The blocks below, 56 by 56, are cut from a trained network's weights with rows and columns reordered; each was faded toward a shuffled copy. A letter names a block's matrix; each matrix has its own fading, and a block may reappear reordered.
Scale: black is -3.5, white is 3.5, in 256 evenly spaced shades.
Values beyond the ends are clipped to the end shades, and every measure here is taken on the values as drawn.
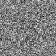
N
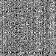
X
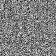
N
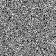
N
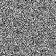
N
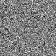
N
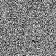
N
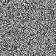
N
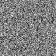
N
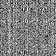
X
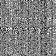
X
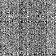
X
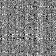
X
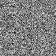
N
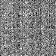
X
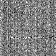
X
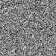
N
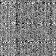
X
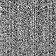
X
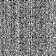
X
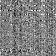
X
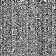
X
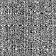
X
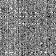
X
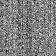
X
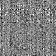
X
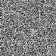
N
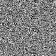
N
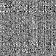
X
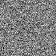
N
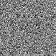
N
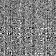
X
